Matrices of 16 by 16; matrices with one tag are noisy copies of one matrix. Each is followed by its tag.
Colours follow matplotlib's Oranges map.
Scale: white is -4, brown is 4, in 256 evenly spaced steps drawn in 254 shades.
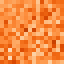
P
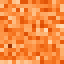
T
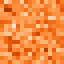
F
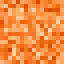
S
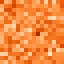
F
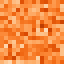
T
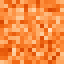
S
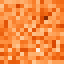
P
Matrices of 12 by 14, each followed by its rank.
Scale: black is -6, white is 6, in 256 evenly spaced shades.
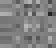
two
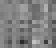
two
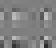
one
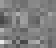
two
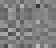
two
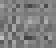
two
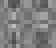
two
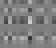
one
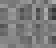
two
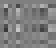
one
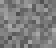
full rank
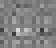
two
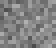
full rank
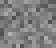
full rank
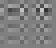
one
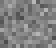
full rank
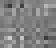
two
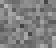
full rank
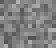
full rank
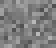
full rank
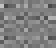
two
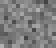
full rank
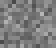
full rank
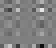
one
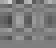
one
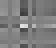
one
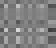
one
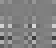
one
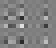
one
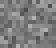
full rank
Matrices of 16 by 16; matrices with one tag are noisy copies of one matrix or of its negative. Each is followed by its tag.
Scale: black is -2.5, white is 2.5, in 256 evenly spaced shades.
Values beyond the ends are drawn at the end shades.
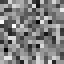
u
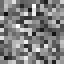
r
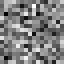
r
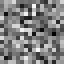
r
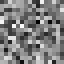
u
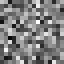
u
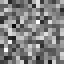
u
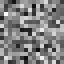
r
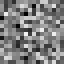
r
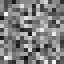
r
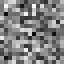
r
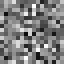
r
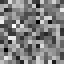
u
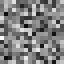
r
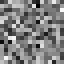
u
